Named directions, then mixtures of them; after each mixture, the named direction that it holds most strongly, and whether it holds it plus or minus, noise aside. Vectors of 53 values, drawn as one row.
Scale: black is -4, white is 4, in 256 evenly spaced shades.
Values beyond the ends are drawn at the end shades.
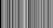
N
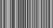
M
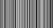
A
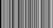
N, plus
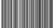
N, minus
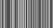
M, minus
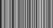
M, plus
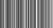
A, minus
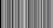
N, plus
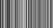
M, minus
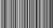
A, plus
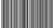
N, minus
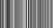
M, minus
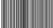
N, minus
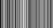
N, plus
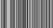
M, plus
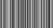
M, plus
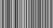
M, minus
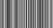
M, minus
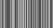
M, minus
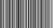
A, minus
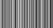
A, plus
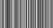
M, minus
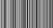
A, plus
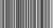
A, minus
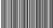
N, minus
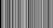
N, plus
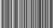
M, minus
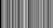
N, plus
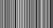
A, plus
